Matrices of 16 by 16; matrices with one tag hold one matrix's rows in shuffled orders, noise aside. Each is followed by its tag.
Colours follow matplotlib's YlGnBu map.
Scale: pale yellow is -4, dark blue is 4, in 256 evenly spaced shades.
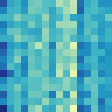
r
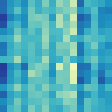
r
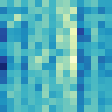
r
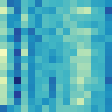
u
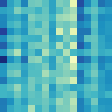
r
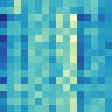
r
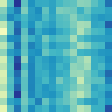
u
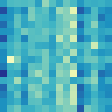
r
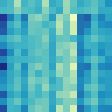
r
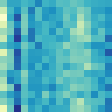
u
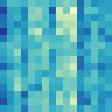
r
